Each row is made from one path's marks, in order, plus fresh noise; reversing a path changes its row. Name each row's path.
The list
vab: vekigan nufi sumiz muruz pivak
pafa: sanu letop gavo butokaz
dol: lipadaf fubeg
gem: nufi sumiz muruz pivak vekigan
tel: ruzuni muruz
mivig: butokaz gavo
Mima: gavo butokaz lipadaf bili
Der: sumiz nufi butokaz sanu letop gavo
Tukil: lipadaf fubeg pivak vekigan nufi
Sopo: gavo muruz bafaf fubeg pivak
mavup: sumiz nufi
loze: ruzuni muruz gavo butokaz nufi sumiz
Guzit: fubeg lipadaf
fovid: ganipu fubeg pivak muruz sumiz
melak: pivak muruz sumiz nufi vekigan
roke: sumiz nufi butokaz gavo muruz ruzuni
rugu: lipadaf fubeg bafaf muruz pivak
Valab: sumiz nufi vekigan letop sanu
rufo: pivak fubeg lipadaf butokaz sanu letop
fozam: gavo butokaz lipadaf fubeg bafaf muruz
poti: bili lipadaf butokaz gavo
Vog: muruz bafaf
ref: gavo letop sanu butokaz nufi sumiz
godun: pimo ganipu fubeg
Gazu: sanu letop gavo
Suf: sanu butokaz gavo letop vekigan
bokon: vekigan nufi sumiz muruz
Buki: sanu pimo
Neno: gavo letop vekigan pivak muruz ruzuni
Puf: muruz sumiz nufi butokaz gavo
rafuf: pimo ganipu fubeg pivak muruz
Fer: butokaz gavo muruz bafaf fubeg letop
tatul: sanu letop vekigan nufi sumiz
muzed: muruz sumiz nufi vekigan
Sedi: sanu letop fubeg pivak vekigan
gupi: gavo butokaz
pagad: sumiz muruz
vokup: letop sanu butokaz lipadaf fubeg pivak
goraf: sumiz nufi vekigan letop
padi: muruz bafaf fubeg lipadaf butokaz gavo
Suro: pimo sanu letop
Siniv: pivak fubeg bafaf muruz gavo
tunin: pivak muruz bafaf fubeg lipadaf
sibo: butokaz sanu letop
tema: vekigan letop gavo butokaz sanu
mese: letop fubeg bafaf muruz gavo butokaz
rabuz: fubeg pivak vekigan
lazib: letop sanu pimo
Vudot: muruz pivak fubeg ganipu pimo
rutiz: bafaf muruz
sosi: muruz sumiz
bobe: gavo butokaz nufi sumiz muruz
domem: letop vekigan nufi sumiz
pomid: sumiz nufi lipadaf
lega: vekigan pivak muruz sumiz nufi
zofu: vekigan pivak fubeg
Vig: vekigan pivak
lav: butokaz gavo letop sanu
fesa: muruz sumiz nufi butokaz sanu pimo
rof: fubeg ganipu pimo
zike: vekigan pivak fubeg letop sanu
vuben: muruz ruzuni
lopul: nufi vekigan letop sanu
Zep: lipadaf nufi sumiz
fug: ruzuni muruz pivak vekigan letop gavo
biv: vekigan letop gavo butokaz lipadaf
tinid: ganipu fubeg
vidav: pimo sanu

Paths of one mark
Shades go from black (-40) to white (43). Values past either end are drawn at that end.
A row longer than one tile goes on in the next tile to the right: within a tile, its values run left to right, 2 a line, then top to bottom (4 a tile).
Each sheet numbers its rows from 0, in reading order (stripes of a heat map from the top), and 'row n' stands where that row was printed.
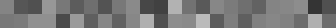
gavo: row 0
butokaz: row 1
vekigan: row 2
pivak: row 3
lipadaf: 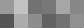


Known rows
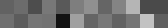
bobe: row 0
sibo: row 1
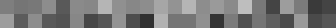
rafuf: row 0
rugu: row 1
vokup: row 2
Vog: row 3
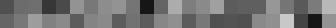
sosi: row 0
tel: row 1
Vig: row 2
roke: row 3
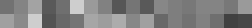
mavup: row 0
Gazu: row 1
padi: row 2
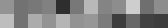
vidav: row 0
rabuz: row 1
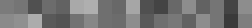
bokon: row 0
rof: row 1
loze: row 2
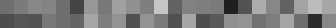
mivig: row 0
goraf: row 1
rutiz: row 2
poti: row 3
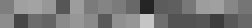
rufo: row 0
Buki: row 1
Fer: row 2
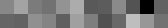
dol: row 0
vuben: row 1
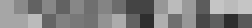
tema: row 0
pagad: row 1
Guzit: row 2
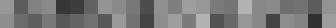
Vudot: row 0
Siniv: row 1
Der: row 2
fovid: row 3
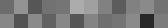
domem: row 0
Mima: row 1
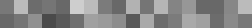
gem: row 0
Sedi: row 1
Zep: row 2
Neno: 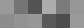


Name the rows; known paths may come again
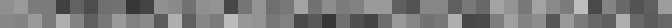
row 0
lazib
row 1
sosi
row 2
Suro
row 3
zofu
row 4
lav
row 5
vab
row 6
goraf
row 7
Puf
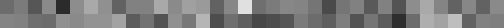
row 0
melak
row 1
biv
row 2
pomid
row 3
mivig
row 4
lega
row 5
tema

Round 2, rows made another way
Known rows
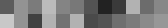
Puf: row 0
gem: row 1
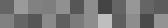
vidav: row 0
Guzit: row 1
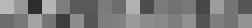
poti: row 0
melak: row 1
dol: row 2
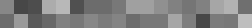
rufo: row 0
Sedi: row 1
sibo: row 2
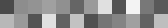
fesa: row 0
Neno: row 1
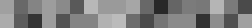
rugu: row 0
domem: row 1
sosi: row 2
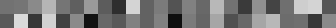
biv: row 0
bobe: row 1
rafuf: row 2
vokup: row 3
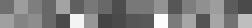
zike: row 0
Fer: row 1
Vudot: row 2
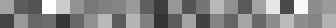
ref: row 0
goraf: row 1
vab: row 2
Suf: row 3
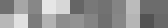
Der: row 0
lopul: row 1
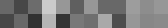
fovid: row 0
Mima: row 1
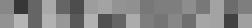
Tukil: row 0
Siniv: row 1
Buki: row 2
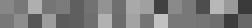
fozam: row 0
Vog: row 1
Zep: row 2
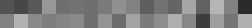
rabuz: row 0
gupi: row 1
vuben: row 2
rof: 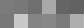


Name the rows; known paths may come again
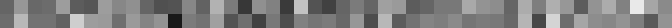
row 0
zofu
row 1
muzed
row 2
rafuf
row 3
pagad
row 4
tinid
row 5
Sedi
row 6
tema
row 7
Gazu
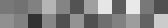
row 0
sosi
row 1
Neno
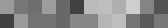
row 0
bokon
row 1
tatul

